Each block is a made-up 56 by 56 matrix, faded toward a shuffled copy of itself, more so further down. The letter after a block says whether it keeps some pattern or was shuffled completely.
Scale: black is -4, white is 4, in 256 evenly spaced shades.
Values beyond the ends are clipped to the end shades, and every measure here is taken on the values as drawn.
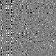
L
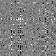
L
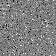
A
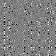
L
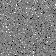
A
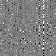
L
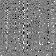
L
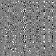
L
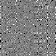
L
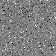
A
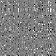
L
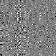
L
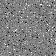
A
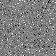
A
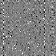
L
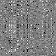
L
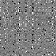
L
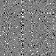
L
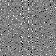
L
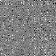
L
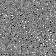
A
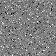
A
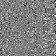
L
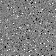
A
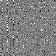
L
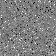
A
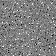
A
